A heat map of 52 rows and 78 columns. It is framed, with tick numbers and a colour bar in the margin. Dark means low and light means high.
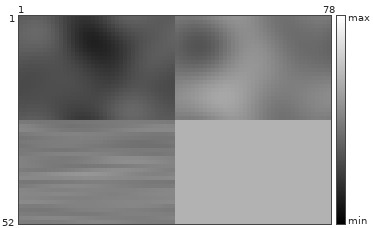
The table splits into 2 rows of 2 panels. Panel 1,1: low, smooth. Panel 1,2: middling, smooth. Panel 2,1: middling, streaked across, faint in contrast. Panel 2,2: high, flat.
